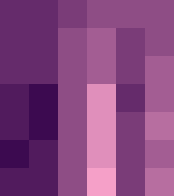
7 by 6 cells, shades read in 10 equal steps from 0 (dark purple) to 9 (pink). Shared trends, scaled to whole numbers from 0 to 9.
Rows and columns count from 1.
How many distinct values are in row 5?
6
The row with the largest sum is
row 7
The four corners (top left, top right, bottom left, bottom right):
2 4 1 6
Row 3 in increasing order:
2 2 3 4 5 5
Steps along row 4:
down up up down up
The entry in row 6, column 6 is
5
